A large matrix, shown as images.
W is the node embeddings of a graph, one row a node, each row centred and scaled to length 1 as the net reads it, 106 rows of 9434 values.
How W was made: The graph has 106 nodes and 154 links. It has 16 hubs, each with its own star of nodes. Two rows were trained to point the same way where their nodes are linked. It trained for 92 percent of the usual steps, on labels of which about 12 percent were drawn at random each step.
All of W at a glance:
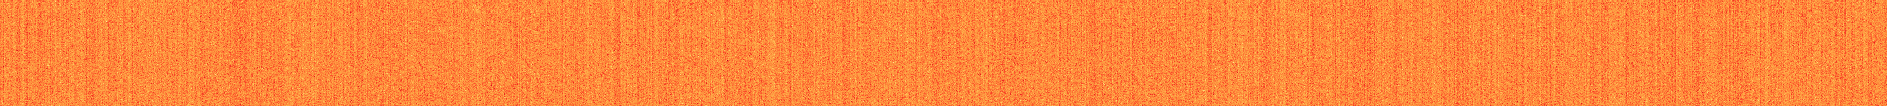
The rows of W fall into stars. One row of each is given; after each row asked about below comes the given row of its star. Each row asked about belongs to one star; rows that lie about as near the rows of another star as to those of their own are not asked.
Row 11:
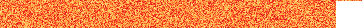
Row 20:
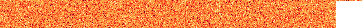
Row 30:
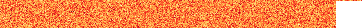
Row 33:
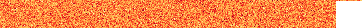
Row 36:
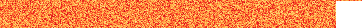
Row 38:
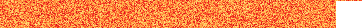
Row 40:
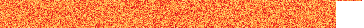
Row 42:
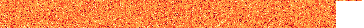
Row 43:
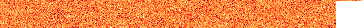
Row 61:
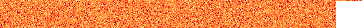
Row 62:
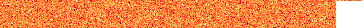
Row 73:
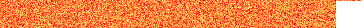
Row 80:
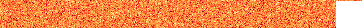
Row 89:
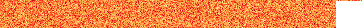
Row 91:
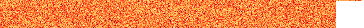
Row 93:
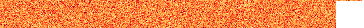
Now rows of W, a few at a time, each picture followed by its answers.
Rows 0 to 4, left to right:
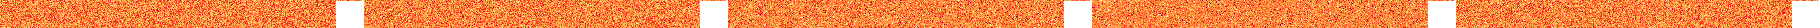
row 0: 42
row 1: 42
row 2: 89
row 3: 38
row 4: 42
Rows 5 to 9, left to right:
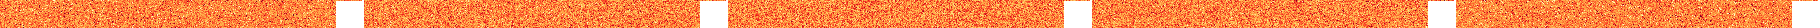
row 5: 93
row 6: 61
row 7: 11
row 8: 38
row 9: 33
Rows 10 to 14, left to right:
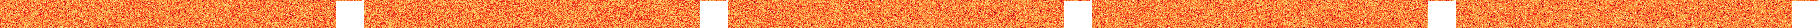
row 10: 11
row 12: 11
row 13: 73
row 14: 89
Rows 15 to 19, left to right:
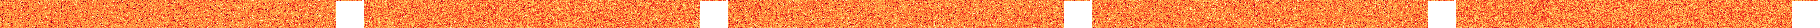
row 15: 36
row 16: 38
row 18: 30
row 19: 89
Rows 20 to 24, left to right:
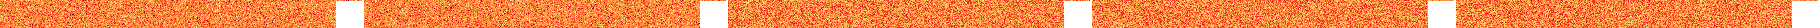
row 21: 80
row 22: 61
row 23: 33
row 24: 93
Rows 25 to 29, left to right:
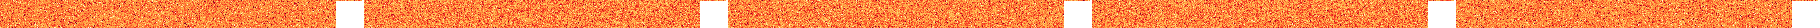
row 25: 73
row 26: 42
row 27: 80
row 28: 91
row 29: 20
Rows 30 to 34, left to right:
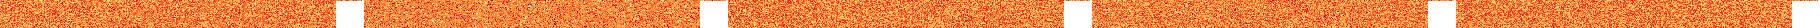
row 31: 89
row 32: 73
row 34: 20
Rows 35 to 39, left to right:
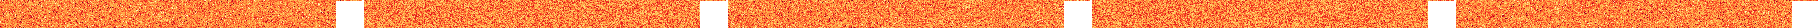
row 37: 62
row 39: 40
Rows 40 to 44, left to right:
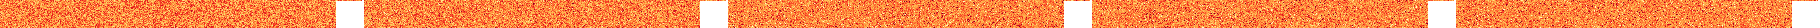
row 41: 36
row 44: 20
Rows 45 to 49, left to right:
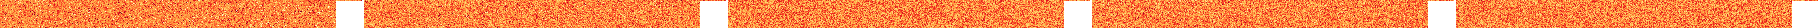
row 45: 11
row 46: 36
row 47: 43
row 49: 91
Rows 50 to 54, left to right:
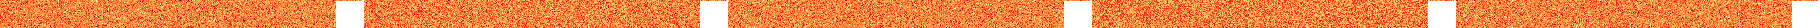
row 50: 73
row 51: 20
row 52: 11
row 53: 80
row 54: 40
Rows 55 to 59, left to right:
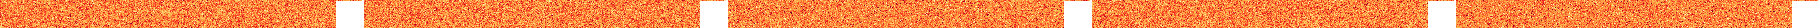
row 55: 73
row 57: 20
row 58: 20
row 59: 89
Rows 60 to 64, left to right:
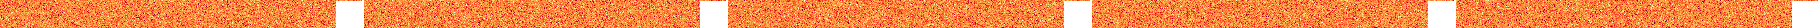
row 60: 80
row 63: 11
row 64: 40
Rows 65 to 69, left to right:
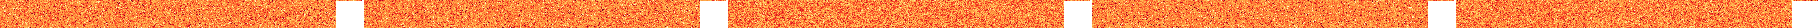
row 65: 11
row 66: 89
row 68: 30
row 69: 38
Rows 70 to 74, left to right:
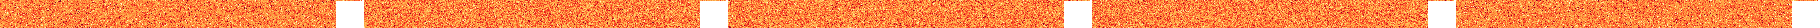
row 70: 61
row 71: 43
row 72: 20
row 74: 33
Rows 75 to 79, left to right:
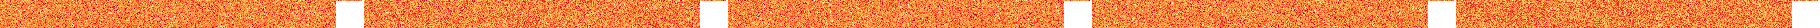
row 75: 93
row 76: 42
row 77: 91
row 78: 91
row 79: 30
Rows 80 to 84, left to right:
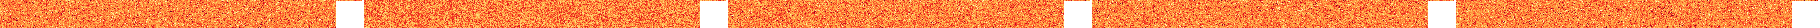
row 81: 89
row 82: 42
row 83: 36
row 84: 43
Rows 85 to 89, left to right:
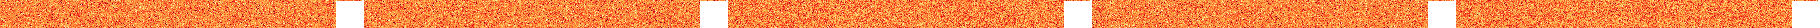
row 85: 42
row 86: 91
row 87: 73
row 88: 61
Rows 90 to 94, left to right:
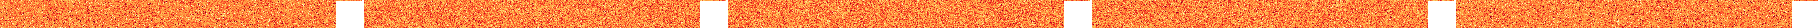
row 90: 80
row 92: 80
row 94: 40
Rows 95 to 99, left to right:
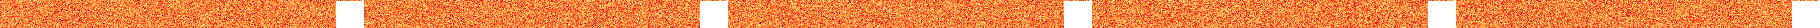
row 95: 30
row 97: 33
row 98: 80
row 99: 62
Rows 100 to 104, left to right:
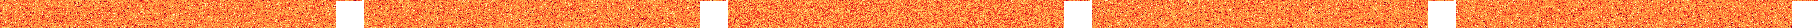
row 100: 91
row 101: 43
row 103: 73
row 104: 38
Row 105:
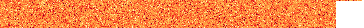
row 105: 43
